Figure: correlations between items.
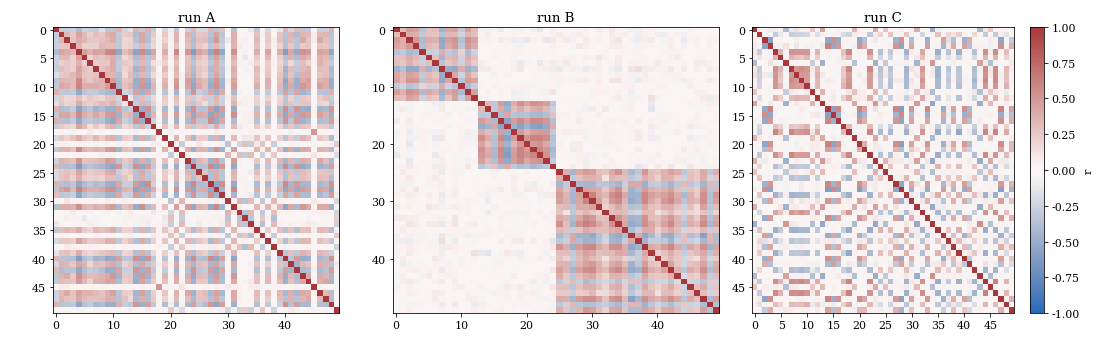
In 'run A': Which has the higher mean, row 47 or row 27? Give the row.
47
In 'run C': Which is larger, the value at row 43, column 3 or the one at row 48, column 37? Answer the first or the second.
the first
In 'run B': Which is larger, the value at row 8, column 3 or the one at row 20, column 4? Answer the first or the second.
the first
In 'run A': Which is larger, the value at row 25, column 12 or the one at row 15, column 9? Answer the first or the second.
the second
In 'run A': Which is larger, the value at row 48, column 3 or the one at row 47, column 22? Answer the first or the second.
the second
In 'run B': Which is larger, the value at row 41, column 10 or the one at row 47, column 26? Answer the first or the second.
the second
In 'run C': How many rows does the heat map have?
50
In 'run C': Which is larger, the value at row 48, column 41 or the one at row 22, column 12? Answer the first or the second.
the second
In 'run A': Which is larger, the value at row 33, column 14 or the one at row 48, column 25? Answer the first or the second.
the first
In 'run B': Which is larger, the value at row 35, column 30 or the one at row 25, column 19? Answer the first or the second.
the first
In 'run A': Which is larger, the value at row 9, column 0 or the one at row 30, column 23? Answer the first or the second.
the second
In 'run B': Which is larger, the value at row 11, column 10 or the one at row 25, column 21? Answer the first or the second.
the second
